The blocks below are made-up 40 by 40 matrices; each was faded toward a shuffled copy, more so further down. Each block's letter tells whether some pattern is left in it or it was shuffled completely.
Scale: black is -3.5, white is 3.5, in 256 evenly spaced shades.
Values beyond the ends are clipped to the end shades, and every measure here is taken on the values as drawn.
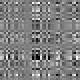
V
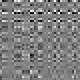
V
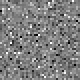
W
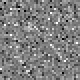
W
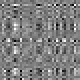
V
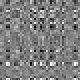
V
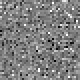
W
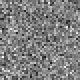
W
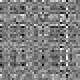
V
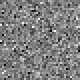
W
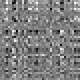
V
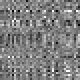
V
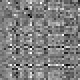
V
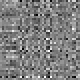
V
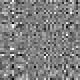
V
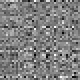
V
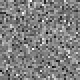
W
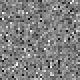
W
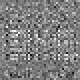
V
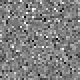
W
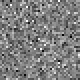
W
